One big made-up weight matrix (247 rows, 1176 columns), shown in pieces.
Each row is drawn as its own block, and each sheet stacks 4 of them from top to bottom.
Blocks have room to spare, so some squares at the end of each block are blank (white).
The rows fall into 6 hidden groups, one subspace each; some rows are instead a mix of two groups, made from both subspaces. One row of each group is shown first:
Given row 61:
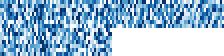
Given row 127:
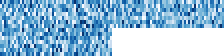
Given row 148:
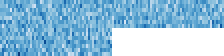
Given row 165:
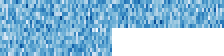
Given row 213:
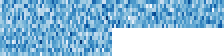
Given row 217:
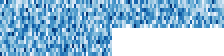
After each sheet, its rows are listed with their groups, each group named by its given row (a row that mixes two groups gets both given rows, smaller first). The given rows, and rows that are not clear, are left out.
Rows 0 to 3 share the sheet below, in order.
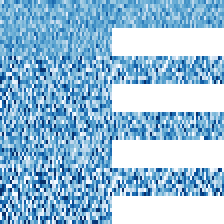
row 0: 127 and 213
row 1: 148
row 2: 127
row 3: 148
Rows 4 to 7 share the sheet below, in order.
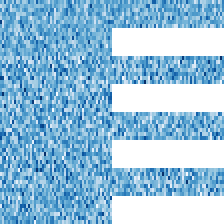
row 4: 61
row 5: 127
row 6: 148
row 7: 61
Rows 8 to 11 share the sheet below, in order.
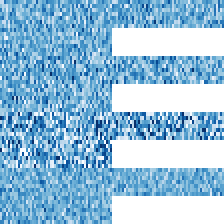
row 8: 165
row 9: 127
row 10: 61
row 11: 148
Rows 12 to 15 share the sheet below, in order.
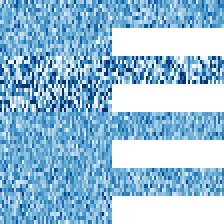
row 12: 217
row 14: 165
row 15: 61
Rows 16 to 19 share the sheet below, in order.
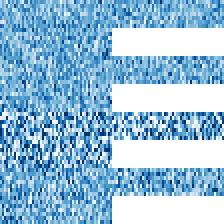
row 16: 217
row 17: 148
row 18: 127
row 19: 165
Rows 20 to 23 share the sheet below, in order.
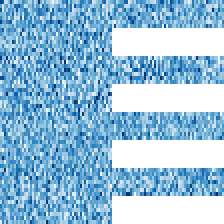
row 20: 213
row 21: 217
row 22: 127
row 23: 217
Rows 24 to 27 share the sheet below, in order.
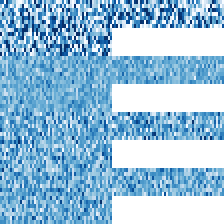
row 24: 217
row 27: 213
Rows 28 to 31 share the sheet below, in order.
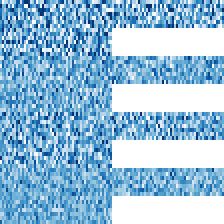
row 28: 213
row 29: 213
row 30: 61
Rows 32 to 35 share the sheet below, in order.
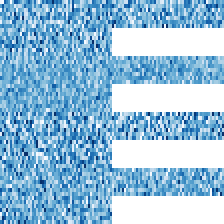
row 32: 213
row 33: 217
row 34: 61
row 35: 148
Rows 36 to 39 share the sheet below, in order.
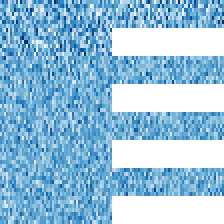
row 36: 61
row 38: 61
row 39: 165
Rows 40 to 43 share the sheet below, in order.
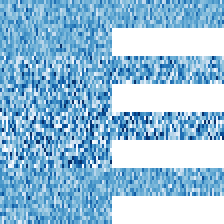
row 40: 61
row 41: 217
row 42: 165
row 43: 148
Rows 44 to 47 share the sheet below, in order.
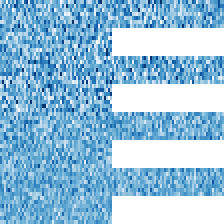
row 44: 217
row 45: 61 and 148
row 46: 148
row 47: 127
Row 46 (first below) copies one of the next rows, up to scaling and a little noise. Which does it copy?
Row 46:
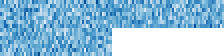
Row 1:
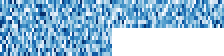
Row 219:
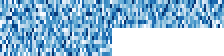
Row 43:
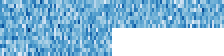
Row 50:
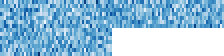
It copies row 50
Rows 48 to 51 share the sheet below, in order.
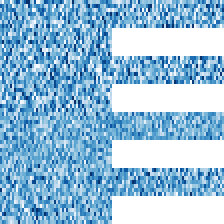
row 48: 213
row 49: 61
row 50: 148
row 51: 61
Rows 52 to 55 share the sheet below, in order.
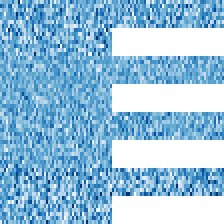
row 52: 61
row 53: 61
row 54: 165
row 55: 217
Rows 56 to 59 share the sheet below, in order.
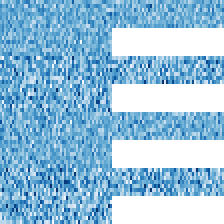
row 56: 213
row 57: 213
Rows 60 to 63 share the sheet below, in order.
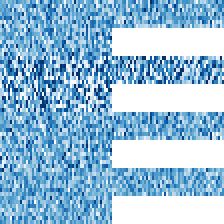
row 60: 148
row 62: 148
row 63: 213
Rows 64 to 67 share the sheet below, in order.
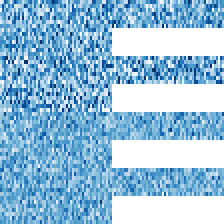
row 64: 213
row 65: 213 and 217
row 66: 148
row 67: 213
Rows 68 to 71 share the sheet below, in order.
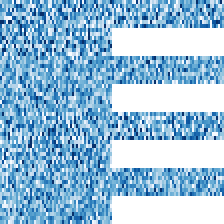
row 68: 127 and 148
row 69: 61
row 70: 165
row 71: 165
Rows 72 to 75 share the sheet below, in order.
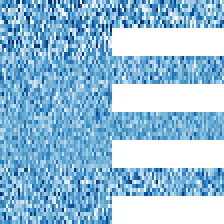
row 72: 127
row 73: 127
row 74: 148
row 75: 148 and 217
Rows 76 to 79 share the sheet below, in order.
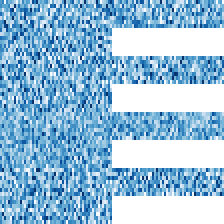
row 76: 148
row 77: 127
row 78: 217
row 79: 213
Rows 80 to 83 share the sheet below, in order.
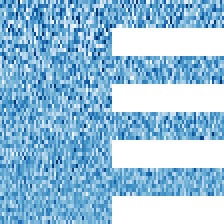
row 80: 61
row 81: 148 and 213
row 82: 127
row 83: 148 and 213
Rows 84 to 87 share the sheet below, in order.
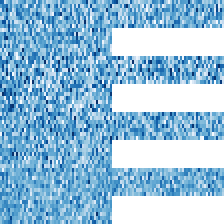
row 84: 165
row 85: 165
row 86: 127
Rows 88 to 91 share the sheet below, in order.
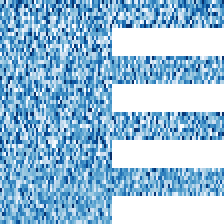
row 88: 217
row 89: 61
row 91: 61
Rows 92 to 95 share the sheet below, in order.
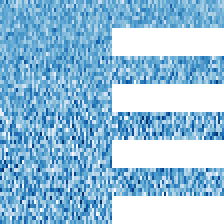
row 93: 217
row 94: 165
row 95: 213
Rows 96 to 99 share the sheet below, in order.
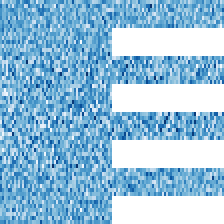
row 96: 213
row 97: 165
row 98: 127 and 148
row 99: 213
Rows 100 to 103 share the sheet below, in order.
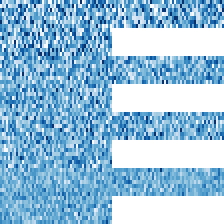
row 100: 127
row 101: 213
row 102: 165
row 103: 217
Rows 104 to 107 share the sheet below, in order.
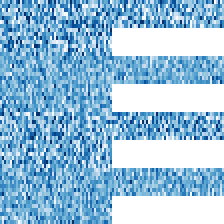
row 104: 127
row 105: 148
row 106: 213
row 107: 148
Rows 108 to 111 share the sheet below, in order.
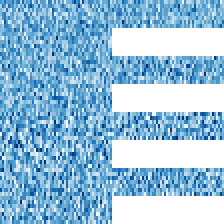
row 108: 127
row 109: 127
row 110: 61
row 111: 213
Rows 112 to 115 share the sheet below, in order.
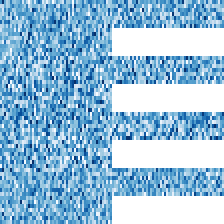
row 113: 61
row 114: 217
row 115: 213
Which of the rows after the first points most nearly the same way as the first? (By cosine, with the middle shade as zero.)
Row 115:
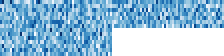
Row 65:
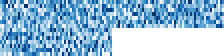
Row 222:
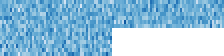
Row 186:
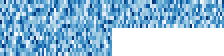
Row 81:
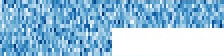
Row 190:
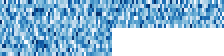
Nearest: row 65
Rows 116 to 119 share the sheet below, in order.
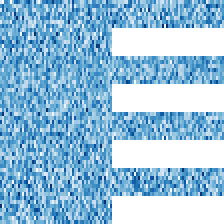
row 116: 213
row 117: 217
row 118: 213
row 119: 61
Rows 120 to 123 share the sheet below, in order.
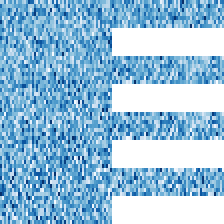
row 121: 217
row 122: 217
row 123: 148
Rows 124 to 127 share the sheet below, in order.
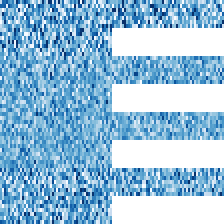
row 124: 127
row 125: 61
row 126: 61
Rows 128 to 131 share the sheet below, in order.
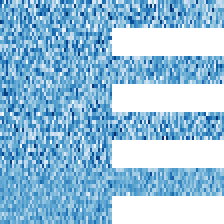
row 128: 213 and 217
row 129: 165
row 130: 213
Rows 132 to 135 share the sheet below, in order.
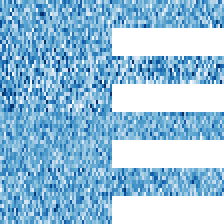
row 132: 148
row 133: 165
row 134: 127 and 148
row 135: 127
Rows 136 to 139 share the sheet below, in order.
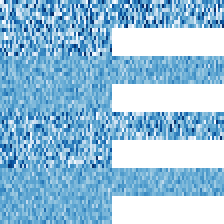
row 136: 165
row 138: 148 and 165
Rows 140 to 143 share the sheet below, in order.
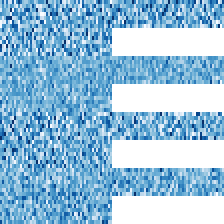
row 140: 148
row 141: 148
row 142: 148
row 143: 217
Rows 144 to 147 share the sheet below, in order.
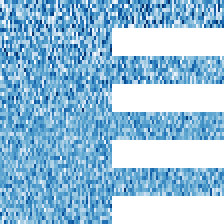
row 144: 165
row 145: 127
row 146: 61
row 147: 148
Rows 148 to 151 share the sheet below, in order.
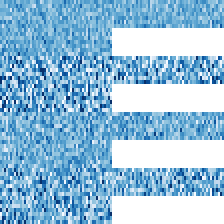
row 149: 148
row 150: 165
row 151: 148
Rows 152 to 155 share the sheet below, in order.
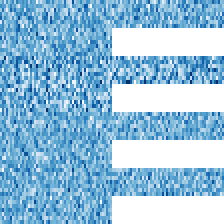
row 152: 61
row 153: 217
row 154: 61
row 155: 213
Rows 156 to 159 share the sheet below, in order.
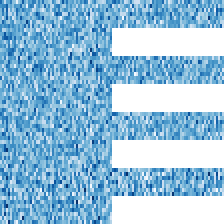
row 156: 165
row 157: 61
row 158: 165
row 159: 165
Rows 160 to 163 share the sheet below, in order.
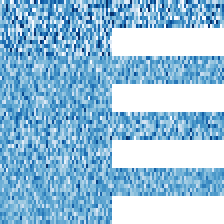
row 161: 61
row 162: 217
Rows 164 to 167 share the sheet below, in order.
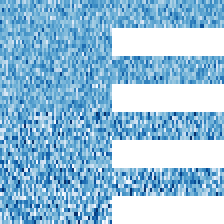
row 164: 127
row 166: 148
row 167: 217
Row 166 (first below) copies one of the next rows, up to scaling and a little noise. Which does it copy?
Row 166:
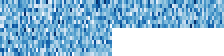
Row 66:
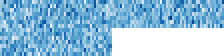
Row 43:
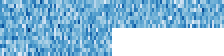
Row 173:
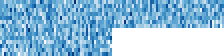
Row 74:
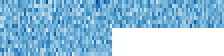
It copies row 74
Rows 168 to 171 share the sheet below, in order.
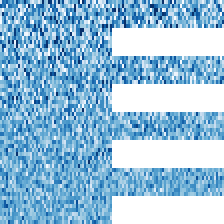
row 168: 127
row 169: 127
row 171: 165
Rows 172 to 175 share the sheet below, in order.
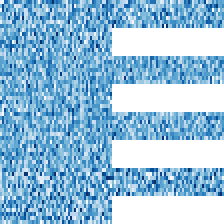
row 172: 213
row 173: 148
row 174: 213
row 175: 213
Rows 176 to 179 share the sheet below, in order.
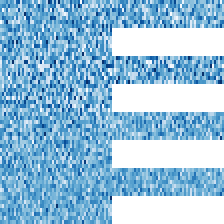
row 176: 127
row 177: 213
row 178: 148
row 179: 127
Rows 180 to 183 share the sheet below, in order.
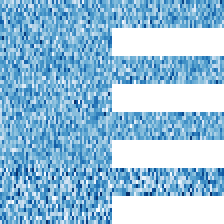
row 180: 127
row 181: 217
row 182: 148 and 165
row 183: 217
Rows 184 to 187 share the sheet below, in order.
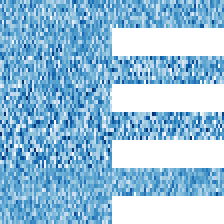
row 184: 127
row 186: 61
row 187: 217
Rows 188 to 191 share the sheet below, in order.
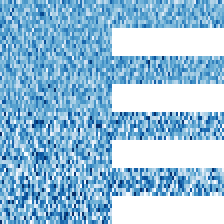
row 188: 148
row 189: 61
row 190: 61
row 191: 217
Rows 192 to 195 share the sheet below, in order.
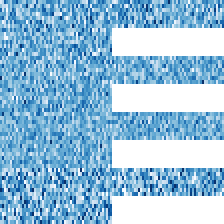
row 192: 165
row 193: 127
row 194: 213
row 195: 127
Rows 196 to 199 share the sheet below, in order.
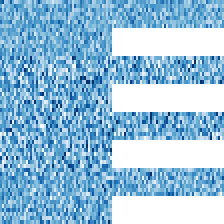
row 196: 213
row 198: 148
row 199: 213
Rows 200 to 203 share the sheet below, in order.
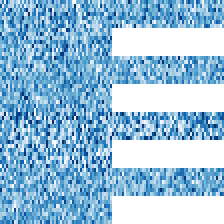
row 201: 61
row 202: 217
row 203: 127 and 148
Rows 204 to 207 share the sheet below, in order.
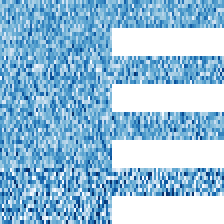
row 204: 165
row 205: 61
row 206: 61
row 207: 213
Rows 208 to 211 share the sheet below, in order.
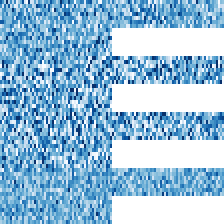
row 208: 217
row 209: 165 and 213
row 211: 213
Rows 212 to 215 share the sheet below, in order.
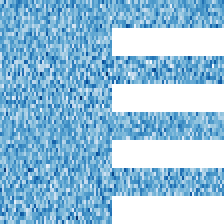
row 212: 217
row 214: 217
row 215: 61
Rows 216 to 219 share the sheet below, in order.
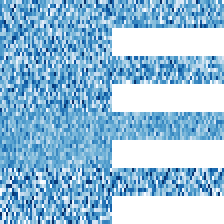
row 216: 148
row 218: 165
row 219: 148
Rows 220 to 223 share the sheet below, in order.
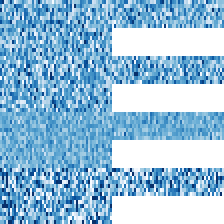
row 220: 213
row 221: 61
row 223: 165
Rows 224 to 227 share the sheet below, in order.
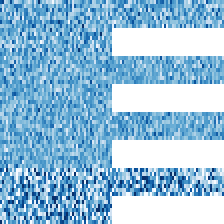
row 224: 213
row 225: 148
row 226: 165
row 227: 217
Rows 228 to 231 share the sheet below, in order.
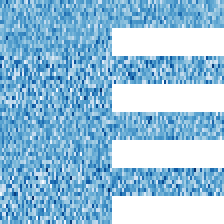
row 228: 217
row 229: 213
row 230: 213
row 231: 148
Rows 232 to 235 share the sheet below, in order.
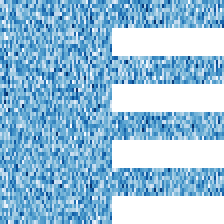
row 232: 165
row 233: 165
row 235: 165
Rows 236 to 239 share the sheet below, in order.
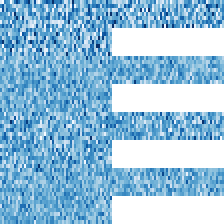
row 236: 213
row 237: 217
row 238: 148
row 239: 61
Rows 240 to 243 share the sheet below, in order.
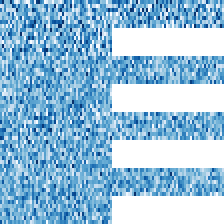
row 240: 213
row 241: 165
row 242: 148
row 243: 217
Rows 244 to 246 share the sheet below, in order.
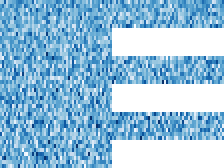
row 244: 217
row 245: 213
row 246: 61
